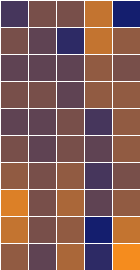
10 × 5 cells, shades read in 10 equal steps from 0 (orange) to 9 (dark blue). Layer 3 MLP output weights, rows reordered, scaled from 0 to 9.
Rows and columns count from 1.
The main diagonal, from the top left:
7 6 6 4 4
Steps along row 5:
same down up down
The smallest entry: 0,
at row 10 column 5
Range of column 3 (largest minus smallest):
5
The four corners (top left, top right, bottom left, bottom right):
7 9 4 0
